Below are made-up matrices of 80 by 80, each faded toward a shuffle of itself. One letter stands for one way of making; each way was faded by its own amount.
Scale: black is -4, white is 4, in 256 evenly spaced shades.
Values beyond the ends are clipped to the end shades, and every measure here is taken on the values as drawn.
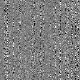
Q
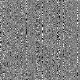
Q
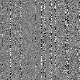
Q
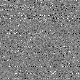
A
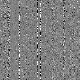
Q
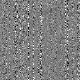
Q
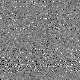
A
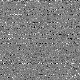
A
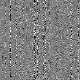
Q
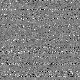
A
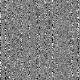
Q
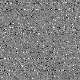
A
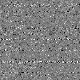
A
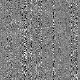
Q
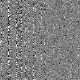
Q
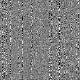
Q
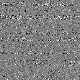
A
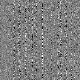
Q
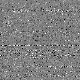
A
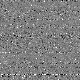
A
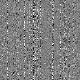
Q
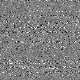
A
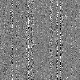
Q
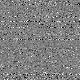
A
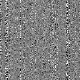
Q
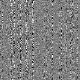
Q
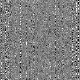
Q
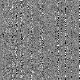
Q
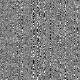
Q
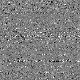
A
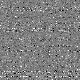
A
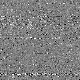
A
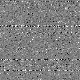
A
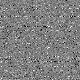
A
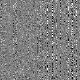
Q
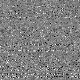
A
